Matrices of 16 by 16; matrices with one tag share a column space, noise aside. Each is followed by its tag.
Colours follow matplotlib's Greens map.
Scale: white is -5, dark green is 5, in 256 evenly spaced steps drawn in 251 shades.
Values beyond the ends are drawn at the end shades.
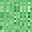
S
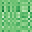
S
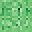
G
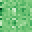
G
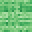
S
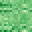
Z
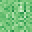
S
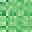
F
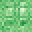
G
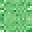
Z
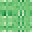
F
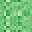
F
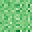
Z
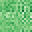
S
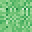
G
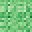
S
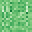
S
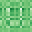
G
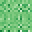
Z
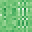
G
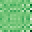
Z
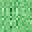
G
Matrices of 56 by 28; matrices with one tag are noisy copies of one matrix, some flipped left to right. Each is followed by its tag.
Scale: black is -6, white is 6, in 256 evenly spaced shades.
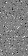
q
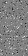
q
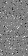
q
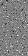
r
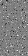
r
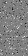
q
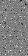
r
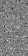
q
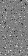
r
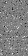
q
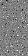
r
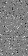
q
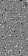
r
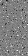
r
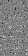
q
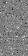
q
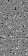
q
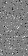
q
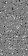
q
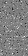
q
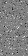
q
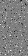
r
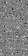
q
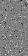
r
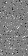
q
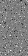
r
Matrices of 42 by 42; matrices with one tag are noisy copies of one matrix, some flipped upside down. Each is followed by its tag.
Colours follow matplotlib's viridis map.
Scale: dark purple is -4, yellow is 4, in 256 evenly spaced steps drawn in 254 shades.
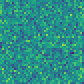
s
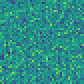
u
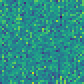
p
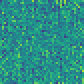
p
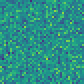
u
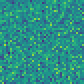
u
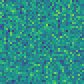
u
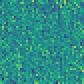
p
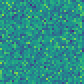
s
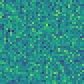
u
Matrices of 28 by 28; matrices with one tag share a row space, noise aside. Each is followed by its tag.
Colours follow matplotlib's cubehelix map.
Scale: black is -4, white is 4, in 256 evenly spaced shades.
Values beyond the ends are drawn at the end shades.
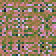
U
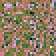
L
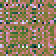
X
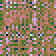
X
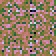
L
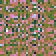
X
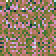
X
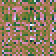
L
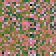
L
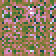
L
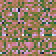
U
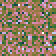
U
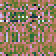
X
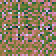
U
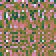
X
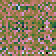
U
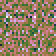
X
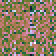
L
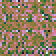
U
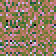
X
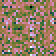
L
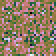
L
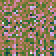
L
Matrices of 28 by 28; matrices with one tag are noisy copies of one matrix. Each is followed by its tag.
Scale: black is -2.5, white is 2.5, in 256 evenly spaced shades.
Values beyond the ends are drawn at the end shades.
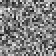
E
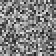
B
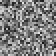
E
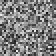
B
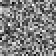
E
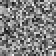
E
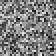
B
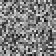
B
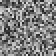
E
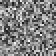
E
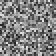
B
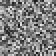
E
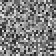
B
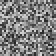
B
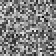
B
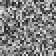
E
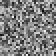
E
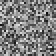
B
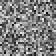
B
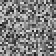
B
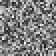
E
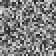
E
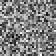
B
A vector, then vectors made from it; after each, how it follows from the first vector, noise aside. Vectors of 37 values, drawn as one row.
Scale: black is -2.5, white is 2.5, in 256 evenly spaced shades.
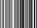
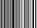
negated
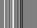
partly zeroed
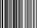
reversed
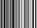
negated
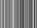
shrunk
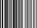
reversed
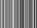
shrunk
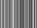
shrunk
